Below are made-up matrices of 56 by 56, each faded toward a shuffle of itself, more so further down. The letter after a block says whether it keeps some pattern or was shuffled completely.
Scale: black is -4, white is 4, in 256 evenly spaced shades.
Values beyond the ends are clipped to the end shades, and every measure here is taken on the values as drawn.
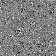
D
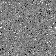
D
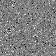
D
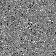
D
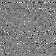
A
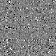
A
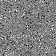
D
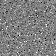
D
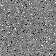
D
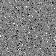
D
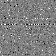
A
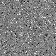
D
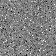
D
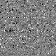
A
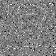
A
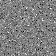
D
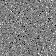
D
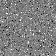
D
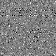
A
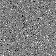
D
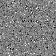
A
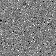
D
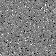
D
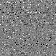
A
